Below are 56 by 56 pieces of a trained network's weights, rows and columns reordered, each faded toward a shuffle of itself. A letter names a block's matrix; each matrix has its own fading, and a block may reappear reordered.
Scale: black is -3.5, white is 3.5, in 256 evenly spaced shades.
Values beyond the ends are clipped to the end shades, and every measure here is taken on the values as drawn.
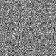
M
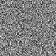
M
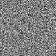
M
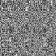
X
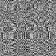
X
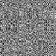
X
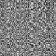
X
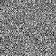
M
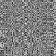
X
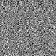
M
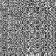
X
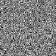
M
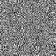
M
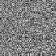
X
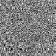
M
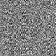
M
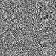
M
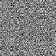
X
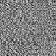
X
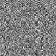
M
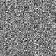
M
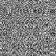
X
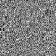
M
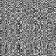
X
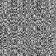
X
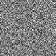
M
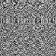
X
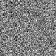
M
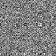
M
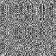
X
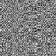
X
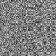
X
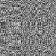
X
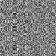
X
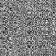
X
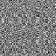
X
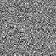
M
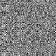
M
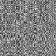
X
